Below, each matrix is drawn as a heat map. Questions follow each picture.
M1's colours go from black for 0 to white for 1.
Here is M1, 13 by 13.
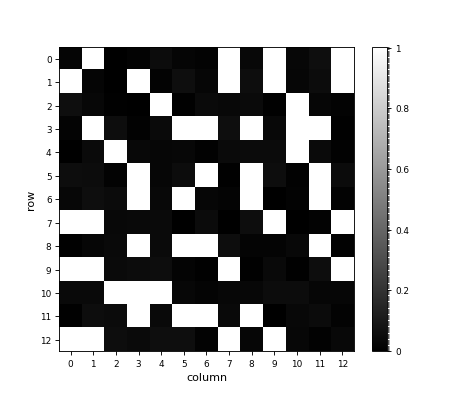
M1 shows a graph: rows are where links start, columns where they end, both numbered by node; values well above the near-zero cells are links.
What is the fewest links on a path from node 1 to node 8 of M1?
2
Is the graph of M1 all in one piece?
yes
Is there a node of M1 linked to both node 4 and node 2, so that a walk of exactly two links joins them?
yes
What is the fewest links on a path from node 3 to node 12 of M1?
2
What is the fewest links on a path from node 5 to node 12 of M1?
3
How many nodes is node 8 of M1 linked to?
4
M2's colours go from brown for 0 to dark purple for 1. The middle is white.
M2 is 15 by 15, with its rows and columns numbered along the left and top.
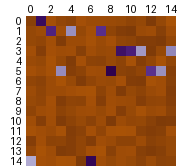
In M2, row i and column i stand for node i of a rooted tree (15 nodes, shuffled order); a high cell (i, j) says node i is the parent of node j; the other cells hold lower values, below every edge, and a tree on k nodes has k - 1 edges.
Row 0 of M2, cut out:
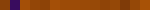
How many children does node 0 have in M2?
1
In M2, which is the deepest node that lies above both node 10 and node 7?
3
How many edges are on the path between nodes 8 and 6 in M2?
4
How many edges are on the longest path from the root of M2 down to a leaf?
5
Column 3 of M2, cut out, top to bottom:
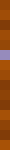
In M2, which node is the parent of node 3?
5
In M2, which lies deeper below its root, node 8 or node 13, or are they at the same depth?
the same depth
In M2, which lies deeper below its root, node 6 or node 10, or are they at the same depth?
node 6
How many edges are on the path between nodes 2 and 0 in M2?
2
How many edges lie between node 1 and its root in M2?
4
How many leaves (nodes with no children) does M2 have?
10
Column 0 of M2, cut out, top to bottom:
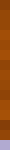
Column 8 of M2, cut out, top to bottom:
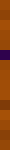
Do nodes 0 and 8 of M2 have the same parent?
no
